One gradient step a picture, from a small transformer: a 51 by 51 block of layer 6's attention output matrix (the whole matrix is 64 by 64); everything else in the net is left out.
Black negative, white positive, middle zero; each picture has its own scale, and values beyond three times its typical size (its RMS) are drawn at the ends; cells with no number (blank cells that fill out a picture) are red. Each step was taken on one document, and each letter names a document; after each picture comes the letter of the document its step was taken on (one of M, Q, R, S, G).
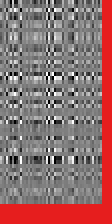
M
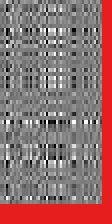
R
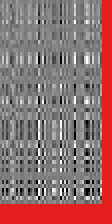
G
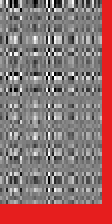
M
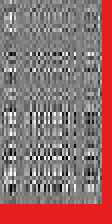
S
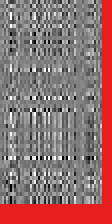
S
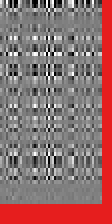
M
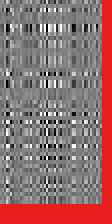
R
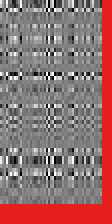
M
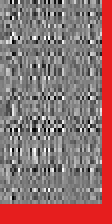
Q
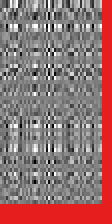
M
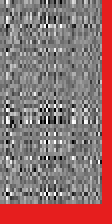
R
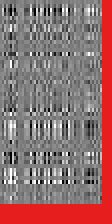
S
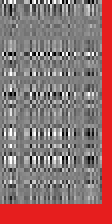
S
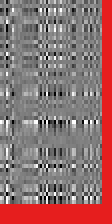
R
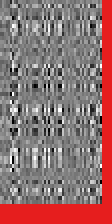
Q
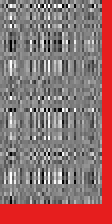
S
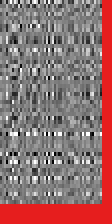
M
